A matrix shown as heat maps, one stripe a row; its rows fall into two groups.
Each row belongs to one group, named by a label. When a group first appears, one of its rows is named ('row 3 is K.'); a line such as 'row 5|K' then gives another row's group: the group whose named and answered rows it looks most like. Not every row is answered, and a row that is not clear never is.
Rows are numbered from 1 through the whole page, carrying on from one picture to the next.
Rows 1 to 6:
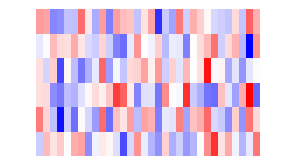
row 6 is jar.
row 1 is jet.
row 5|jet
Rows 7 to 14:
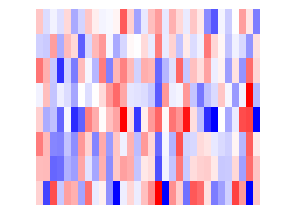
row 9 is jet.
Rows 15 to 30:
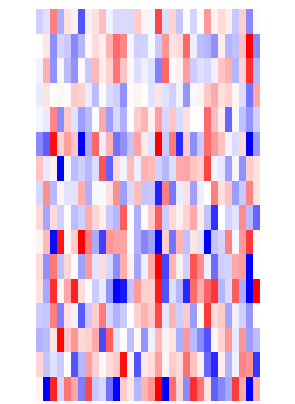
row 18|jar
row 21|jet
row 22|jar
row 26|jar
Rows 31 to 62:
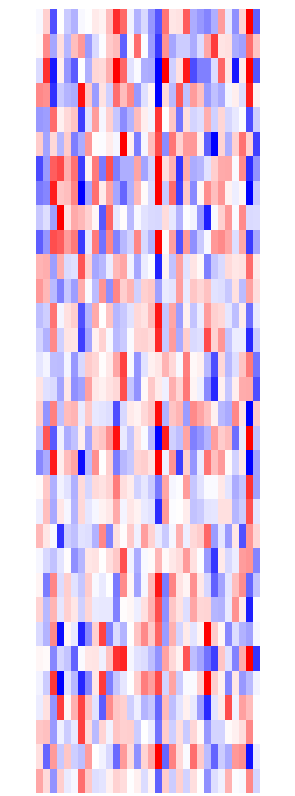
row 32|jar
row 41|jet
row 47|jar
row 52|jet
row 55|jar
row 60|jet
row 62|jet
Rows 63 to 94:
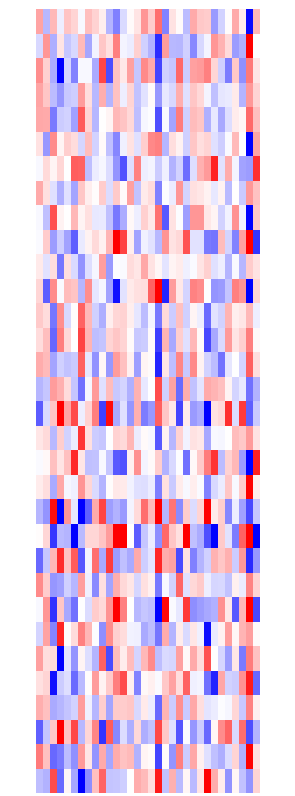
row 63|jar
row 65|jet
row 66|jet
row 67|jet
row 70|jet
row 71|jar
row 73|jet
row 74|jar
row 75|jet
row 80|jet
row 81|jar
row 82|jet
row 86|jet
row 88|jet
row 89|jet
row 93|jet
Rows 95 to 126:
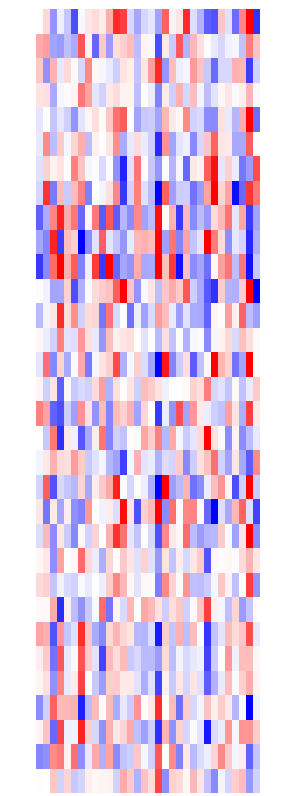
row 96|jet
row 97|jar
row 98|jet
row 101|jar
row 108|jet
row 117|jet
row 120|jet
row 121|jet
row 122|jet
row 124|jet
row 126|jar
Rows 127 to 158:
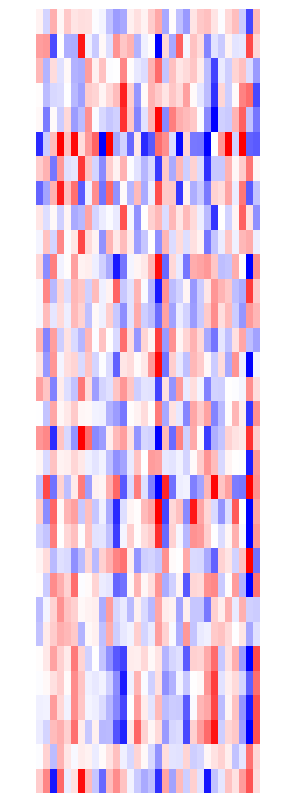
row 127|jar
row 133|jet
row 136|jet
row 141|jar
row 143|jar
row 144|jet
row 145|jar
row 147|jar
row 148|jar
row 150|jar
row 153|jar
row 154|jar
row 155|jar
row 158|jet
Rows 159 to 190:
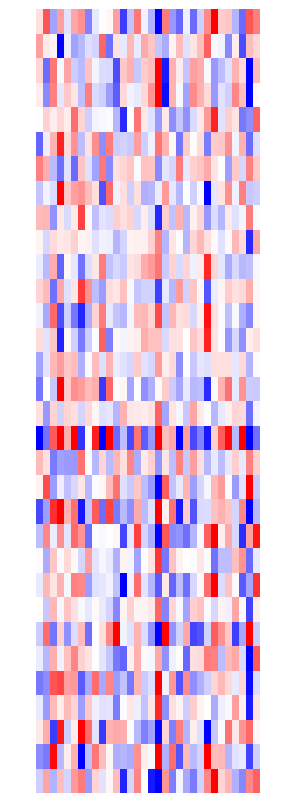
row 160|jet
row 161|jar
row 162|jar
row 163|jar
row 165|jet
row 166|jet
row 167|jet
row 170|jet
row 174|jet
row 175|jar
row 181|jar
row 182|jar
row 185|jar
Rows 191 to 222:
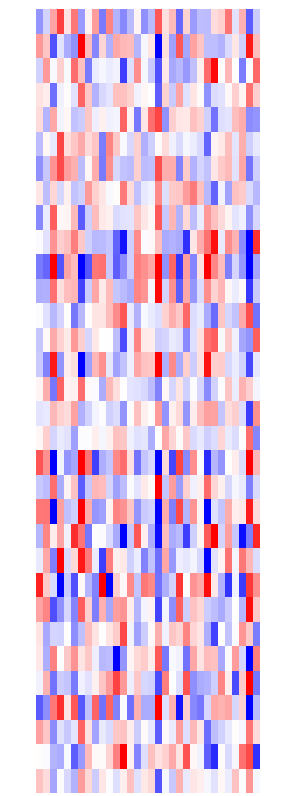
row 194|jet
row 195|jar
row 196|jet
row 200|jar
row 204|jar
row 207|jar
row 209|jet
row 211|jet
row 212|jar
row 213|jet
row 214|jet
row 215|jet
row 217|jar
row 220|jet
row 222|jet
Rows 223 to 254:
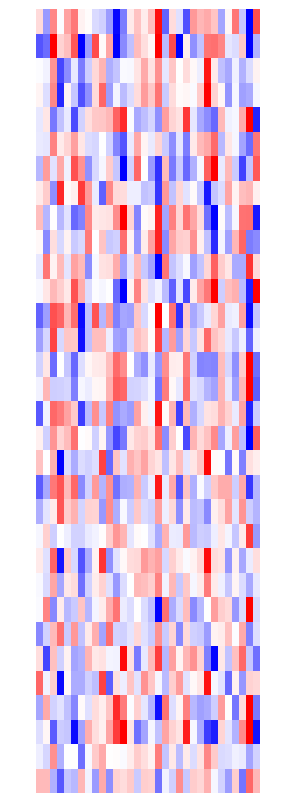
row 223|jar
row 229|jar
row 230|jet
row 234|jar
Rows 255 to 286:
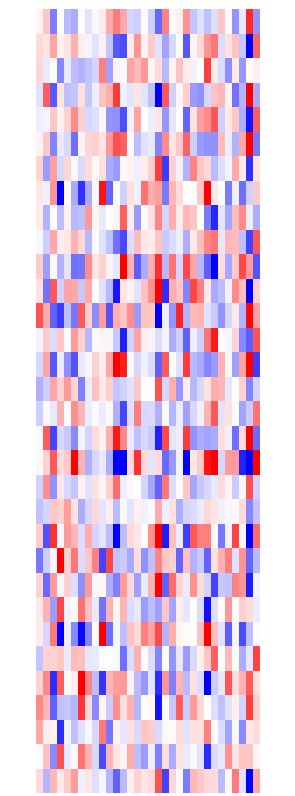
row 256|jar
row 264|jar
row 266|jar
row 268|jar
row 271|jar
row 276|jar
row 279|jet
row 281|jar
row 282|jet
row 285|jet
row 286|jar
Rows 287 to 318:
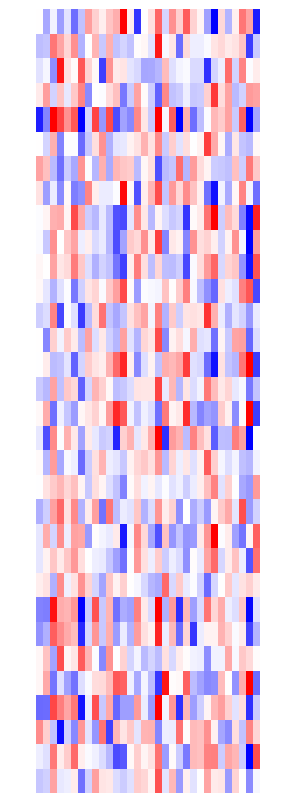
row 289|jet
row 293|jet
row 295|jar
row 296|jar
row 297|jar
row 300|jar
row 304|jar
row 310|jet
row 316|jet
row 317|jar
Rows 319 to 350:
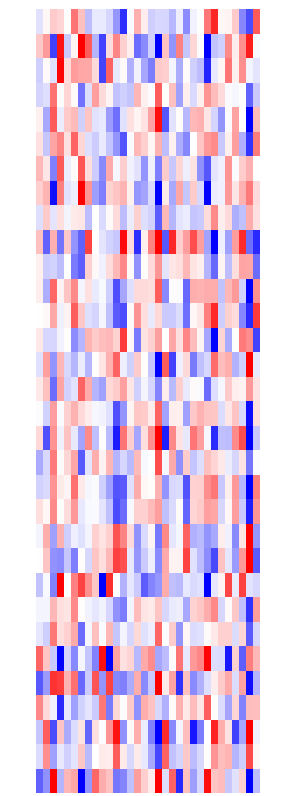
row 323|jar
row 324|jar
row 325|jet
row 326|jet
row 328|jar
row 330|jar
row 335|jar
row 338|jar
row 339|jar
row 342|jet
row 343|jar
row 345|jet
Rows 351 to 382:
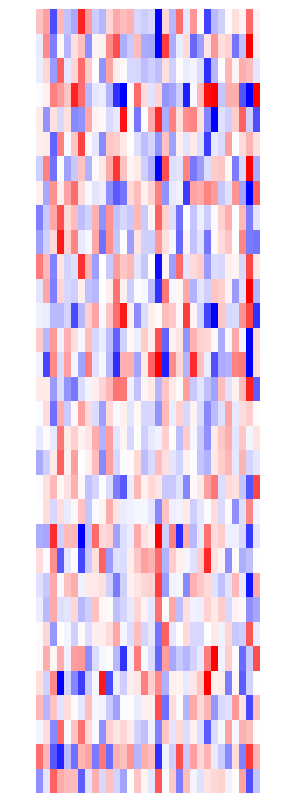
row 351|jet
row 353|jet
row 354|jar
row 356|jet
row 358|jar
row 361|jet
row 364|jar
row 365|jar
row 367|jet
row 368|jet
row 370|jar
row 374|jar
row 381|jet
